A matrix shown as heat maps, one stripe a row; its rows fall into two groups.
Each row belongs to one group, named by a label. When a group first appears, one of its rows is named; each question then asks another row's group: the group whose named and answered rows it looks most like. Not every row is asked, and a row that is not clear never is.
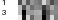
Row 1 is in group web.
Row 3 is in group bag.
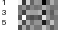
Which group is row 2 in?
web
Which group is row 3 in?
bag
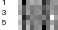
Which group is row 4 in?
bag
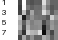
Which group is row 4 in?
bag
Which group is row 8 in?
web
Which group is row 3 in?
web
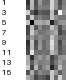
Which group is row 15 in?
web
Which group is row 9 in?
web
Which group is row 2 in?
web
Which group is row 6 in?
web
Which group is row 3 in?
bag
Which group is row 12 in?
bag
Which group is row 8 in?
web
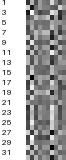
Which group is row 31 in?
web
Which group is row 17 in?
web
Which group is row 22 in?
web
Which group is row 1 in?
web
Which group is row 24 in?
web
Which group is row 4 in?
bag
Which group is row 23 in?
web
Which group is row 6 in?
web
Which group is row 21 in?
bag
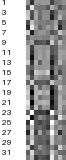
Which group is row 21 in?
bag
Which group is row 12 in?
bag
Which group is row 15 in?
bag
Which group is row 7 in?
bag
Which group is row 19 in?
bag
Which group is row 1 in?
bag
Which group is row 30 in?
bag
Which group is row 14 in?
bag
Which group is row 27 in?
web
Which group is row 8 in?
web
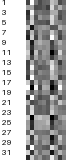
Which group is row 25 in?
bag
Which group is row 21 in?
bag
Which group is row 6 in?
bag
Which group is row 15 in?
web
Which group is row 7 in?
web
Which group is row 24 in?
bag
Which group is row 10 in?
bag
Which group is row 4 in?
web
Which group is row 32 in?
web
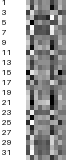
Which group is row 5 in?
bag
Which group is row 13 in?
bag
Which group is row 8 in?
bag
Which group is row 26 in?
bag
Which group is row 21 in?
bag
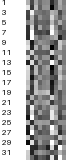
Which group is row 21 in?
bag
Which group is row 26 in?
web
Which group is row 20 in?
web
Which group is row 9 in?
bag
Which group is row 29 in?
web
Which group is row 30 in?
bag
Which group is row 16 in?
bag
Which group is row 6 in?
web
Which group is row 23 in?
web
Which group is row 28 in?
bag
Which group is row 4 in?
web
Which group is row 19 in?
bag
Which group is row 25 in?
bag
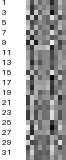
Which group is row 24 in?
web
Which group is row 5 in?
bag
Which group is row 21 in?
web
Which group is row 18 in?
bag
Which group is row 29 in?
bag
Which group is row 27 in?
bag
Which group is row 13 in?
bag
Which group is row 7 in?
web
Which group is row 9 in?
web
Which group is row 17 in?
bag
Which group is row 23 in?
web
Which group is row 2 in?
bag
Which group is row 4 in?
web
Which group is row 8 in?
bag
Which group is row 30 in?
web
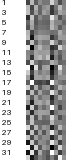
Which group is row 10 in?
bag
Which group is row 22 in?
web
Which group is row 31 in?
web
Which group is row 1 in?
web
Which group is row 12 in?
bag
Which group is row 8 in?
bag
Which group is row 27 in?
web
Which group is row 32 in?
bag
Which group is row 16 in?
bag
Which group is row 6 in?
web
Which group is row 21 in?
bag
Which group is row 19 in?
web
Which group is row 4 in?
web
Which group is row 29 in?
web
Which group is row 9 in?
web
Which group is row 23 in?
bag
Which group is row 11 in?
bag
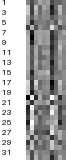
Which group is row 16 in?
bag
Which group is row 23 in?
web
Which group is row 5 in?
bag
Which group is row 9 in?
bag
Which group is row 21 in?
bag
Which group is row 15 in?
bag
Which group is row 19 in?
bag
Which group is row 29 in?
web
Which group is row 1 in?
bag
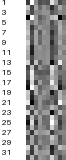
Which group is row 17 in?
web
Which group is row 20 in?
bag
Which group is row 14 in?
web
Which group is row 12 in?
bag
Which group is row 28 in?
web
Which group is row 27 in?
bag
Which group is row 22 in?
web
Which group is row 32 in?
web
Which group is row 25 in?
web
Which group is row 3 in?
bag
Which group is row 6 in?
bag
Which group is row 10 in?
bag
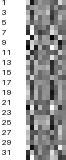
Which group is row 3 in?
bag
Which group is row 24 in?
bag
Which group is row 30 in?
bag
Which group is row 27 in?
bag
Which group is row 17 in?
bag
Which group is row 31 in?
web
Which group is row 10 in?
web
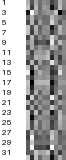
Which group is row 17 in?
bag
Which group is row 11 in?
bag
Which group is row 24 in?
bag
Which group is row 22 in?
web
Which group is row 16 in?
bag
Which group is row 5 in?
web
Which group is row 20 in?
web
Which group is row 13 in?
web
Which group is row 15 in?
bag
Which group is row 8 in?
web
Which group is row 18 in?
bag
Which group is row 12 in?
bag
